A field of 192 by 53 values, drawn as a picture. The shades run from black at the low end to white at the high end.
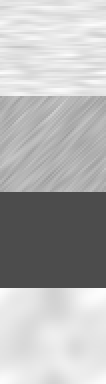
The table splits into 4 rows of 1 panel. Panel 1,1: very high, streaked across, faint in contrast. Panel 2,1: high, slanting up to the right, faint in contrast. Panel 3,1: low, flat. Panel 4,1: very high, smooth, faint in contrast.
